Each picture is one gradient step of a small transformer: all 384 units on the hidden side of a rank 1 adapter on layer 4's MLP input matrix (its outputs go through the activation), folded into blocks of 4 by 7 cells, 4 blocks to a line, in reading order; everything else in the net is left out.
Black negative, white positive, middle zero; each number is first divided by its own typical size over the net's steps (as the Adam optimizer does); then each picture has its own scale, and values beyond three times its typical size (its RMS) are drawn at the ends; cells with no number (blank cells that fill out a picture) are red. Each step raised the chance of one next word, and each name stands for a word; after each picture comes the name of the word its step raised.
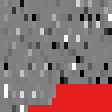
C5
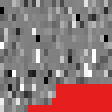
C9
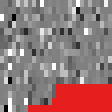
C5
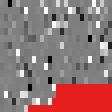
C5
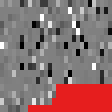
C9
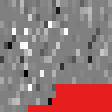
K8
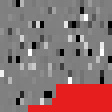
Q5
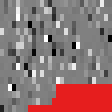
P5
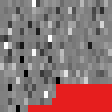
P5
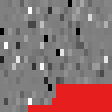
P5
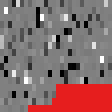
C9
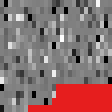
Q5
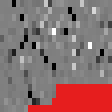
K8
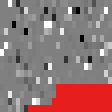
K8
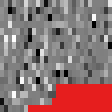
C5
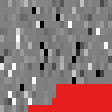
Q5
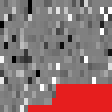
P5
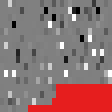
K8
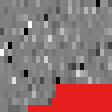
K8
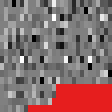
P5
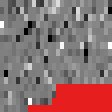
P5
